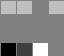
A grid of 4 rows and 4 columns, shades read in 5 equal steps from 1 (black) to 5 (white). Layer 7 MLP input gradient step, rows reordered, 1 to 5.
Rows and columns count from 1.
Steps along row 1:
same down up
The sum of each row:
15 12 12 11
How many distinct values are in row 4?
4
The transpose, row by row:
4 3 3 1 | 4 3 3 2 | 3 3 3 5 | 4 3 3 3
